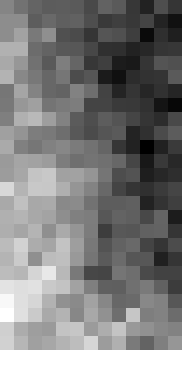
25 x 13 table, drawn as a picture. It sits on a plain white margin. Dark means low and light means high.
Stripes: none. Ninth with the highest average: bottom left. Slope: up to the bottom left.
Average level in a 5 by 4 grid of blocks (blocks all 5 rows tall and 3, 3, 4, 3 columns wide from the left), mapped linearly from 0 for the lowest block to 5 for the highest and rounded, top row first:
3 2 1 0 | 3 2 1 0 | 4 3 2 0 | 4 4 2 1 | 5 4 3 2
